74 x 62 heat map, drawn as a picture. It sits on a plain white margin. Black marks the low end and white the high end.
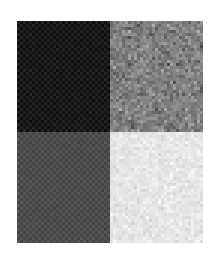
The table splits into 2 rows of 2 panels. Panel 1,1: very low, checkered, faint in contrast. Panel 1,2: middling, fine-grained. Panel 2,1: low, checkered, faint in contrast. Panel 2,2: very high, fine-grained, faint in contrast.
